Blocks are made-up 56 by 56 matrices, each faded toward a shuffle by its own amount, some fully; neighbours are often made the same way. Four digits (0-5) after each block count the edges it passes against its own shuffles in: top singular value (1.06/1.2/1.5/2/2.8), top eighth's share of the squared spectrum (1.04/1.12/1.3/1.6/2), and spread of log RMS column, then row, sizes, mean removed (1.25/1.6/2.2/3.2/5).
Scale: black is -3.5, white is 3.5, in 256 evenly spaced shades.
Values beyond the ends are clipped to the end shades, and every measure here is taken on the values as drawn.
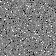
0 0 0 0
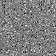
2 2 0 0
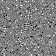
1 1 0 0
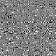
4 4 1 2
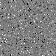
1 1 0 0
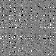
2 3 3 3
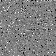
1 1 0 0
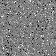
0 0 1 0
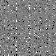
2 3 2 2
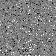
0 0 0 0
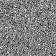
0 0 0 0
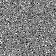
0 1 0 0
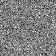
0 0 0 0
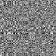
4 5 2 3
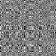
4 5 3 3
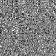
3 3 1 1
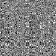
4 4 2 2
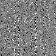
2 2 3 0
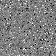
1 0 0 0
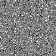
1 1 1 0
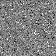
1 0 0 0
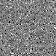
3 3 1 1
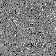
3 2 1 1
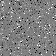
1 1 0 0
